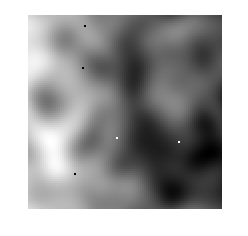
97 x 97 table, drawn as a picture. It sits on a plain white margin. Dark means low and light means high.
There is an overall slope up to the left. The bottom right is the ninth with the lowest average. Five lone cells stand out: two far higher and three far lower than their neighbours.
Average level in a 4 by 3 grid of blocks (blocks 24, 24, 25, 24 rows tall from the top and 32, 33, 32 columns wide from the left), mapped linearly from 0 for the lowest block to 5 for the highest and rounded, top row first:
4 2 2 / 4 2 2 / 5 1 0 / 5 2 0
